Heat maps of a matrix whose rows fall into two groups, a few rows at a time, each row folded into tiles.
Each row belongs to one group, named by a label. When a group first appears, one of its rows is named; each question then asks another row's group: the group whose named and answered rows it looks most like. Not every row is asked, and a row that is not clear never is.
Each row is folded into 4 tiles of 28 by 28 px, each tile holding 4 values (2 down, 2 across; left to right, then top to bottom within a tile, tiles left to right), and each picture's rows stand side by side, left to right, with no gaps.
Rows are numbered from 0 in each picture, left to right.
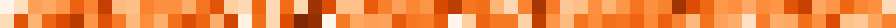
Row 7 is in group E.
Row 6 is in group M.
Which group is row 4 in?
M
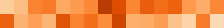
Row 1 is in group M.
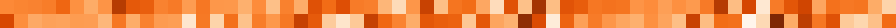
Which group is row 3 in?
M
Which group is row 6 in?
E
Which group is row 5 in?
M
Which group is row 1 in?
M
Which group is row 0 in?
M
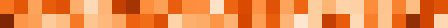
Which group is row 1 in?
E
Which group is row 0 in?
M
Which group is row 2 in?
E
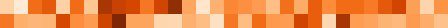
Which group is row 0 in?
E
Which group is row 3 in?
M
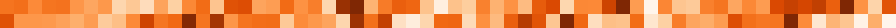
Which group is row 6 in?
E
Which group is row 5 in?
M
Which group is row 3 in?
E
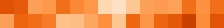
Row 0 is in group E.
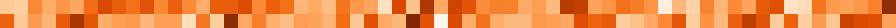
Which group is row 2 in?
M
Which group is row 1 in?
M
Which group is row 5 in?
E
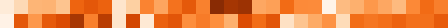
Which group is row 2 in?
E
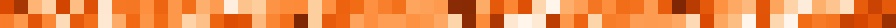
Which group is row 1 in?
E
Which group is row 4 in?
E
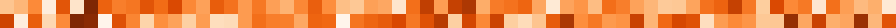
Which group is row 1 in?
M
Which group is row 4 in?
E
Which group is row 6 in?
M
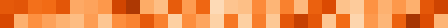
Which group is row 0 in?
M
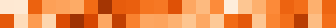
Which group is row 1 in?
M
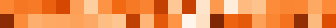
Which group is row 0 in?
M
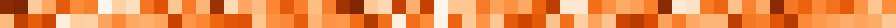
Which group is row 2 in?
M
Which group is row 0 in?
E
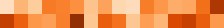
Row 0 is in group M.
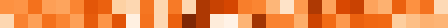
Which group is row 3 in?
E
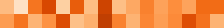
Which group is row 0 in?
E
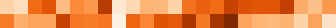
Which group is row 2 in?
M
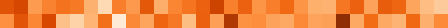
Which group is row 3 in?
M
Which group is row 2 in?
M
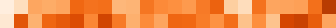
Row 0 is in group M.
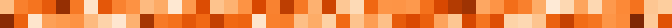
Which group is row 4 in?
E
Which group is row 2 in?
M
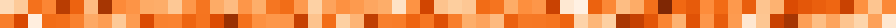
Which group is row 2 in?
M
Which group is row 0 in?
M
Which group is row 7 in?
M
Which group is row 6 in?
E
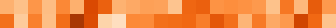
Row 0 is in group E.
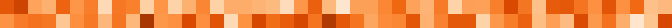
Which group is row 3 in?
M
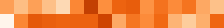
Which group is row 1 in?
E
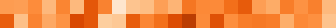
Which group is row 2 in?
E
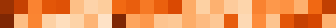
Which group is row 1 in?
M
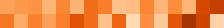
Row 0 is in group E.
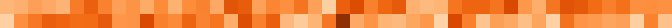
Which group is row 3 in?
M
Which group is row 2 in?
E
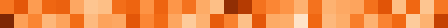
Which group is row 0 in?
M
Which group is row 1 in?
E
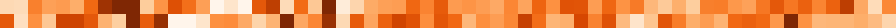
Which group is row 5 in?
E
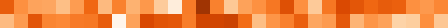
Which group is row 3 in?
M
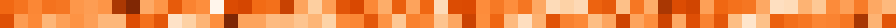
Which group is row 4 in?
E
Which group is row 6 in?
E
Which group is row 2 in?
M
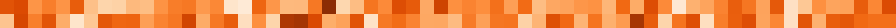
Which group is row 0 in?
E
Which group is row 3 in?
M
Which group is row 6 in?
M
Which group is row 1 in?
M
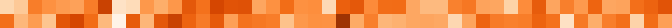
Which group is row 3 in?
M
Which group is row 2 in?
E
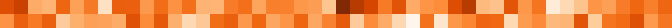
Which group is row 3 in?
M
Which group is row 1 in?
E
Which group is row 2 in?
M
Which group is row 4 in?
E
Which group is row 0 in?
E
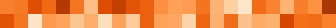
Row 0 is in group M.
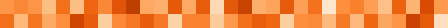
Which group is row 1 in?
E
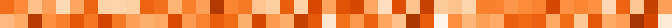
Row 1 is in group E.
